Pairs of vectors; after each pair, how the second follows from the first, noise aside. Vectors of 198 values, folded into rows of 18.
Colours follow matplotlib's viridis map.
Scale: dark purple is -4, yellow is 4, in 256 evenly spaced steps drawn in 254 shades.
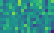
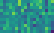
copied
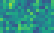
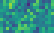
copied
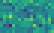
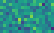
shuffled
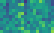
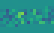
partly zeroed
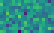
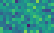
shuffled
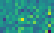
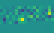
partly zeroed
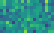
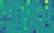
partly zeroed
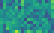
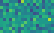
shuffled
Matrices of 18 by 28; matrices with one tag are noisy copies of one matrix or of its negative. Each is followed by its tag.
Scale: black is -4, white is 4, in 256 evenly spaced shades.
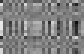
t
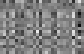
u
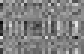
t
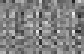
u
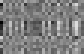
t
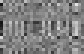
t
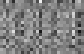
u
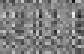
u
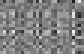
u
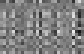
u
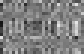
t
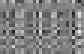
u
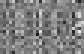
u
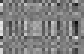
t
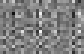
u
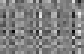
u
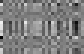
t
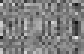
t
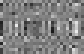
t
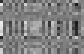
t
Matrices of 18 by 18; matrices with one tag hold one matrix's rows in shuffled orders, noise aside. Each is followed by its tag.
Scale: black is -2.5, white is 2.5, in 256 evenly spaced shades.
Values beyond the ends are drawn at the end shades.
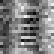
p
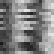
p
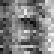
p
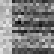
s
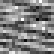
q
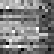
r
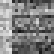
s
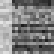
s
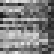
r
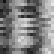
p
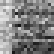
s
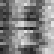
p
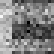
s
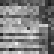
r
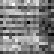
r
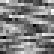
q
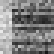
s
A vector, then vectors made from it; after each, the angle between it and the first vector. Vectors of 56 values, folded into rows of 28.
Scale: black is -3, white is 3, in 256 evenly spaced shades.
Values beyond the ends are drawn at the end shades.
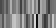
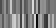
nearly parallel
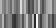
nearly opposite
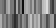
orthogonal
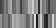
nearly parallel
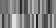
nearly parallel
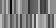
partly opposed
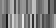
partly aligned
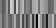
partly aligned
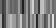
partly aligned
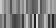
nearly opposite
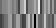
partly opposed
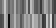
orthogonal
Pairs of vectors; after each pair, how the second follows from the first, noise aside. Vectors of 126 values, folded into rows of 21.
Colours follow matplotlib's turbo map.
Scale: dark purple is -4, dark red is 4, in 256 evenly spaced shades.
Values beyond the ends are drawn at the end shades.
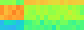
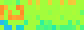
partly zeroed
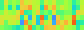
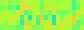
shrunk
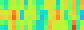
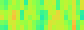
shrunk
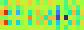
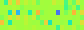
partly zeroed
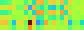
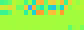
partly zeroed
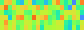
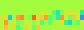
partly zeroed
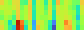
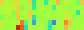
partly zeroed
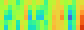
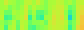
shrunk
